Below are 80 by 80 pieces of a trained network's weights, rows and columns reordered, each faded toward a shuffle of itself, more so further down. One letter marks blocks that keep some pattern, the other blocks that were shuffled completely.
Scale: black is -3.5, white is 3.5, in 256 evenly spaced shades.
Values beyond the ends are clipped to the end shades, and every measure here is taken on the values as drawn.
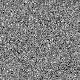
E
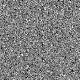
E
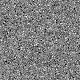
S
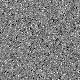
S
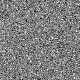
S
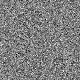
E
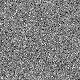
S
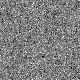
S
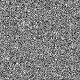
E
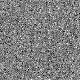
E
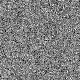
S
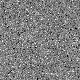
S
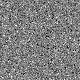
S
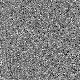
E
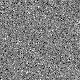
S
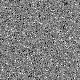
S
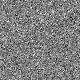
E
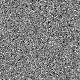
S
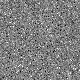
S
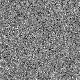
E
